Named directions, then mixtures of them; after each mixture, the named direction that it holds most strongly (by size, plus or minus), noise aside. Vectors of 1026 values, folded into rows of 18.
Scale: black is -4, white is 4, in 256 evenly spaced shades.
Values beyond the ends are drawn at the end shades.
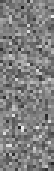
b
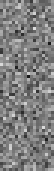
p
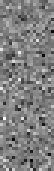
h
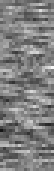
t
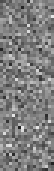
b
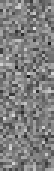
p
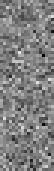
h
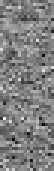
h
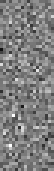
b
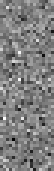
h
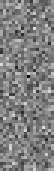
p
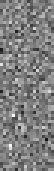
p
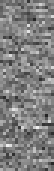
b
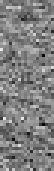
h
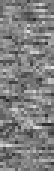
t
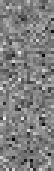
h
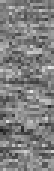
t
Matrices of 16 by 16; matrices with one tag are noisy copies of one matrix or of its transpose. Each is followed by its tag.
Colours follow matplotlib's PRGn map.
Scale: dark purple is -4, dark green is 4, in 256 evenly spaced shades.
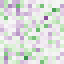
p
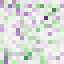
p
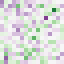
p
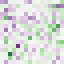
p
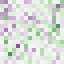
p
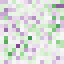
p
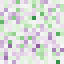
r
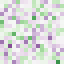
r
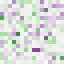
r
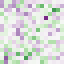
p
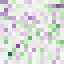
p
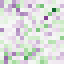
p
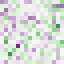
p
